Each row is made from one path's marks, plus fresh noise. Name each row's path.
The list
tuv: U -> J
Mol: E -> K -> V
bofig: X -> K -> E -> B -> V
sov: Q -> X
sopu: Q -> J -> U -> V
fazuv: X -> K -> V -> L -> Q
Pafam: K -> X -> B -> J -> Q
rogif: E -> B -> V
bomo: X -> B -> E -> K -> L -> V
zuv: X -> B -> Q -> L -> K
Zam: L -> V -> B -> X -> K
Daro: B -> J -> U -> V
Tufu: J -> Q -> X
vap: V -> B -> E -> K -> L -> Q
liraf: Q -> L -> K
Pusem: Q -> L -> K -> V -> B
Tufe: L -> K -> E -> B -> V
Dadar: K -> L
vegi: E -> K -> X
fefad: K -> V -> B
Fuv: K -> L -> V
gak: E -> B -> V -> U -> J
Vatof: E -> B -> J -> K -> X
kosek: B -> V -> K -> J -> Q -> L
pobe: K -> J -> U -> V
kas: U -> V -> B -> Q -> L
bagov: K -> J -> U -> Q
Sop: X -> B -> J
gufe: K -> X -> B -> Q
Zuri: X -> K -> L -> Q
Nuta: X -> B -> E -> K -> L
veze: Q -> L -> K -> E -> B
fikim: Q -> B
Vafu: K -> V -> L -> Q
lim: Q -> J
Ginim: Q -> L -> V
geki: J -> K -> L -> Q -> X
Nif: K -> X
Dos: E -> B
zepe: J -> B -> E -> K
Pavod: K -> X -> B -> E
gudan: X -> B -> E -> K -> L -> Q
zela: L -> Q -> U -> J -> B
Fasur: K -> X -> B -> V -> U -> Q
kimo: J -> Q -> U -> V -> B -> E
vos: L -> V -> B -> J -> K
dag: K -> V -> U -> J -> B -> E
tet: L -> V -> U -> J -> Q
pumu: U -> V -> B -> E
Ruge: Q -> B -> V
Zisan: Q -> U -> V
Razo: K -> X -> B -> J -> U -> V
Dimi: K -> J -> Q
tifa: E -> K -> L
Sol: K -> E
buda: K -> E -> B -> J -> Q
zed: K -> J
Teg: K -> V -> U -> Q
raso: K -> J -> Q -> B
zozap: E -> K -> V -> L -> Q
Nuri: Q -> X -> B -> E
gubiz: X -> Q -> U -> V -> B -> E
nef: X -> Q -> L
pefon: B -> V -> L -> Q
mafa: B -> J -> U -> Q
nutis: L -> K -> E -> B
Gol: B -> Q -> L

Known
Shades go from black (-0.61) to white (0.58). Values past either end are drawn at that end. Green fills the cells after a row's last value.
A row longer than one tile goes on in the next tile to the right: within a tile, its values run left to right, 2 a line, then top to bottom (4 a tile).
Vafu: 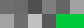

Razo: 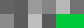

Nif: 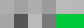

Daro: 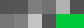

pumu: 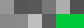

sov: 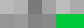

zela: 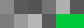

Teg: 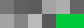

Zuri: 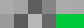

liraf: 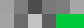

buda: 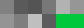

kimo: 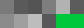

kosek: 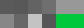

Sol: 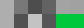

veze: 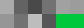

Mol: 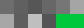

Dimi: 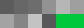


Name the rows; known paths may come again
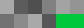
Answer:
Gol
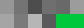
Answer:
zozap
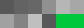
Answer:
Dimi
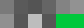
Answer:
Tufe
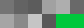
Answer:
Teg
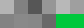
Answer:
Nuri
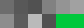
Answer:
Pusem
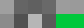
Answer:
bomo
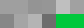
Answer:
Tufu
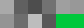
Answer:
veze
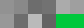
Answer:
geki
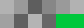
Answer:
Zuri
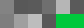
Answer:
zela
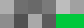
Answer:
Pavod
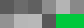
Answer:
lim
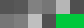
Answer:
Daro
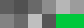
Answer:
raso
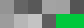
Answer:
Zisan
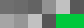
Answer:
bagov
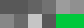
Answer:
kosek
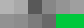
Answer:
nef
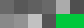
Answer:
gak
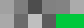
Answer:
liraf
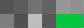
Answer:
vos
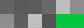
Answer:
zepe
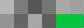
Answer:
gudan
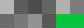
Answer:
Dos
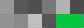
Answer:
pumu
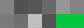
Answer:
rogif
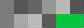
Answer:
mafa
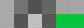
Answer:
Sol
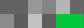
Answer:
Razo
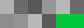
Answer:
gubiz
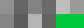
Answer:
Vatof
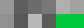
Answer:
bofig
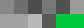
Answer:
Ginim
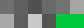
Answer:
Mol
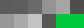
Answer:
sopu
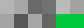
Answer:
vegi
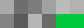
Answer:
gufe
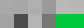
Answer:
Nif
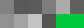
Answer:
kimo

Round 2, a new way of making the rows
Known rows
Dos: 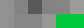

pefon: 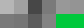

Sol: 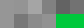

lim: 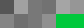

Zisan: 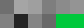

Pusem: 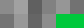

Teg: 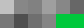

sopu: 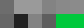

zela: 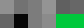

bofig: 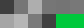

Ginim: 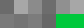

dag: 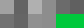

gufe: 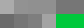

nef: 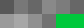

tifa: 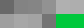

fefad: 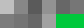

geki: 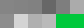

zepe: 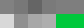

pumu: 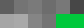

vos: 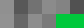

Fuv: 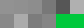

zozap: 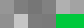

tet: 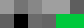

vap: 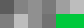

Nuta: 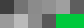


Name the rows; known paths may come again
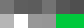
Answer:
zuv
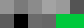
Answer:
tet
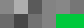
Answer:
fikim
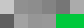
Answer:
Nif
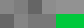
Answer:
kosek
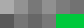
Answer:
Dimi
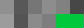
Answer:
vos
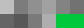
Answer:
Fasur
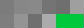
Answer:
zed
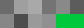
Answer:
Nuri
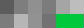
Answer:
vap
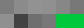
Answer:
nutis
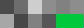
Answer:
Tufe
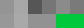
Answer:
liraf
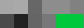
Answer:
mafa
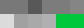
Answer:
zepe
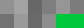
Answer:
Pusem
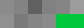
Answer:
Dos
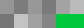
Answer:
vegi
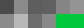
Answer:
tuv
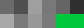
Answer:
gubiz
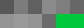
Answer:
nef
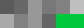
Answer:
rogif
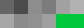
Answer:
gak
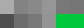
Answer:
Pafam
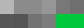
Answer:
bagov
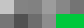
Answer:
Teg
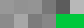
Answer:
Fuv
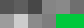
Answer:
kas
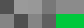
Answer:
Ruge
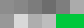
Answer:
geki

